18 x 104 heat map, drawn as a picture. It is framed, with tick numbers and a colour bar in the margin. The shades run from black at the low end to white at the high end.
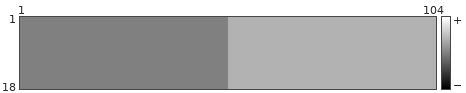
The table splits into one row of 2 panels. Panel 1,1: middling, flat. Panel 1,2: high, flat.
